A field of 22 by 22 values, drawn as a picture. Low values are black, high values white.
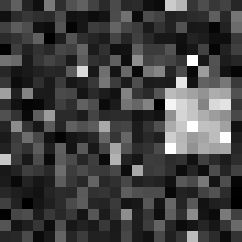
Histogram: skewed, a long tail of high values. Odd patch: higher, in the middle right. Ninth with the highest average: middle right.
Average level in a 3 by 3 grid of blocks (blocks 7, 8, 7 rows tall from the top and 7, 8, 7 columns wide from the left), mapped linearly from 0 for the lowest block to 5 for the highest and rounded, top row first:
0 1 1
1 1 5
0 1 0
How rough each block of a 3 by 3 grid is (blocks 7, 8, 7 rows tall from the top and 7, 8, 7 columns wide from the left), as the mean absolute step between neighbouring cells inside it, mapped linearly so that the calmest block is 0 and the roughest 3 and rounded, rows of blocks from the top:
122 | 223 | 012
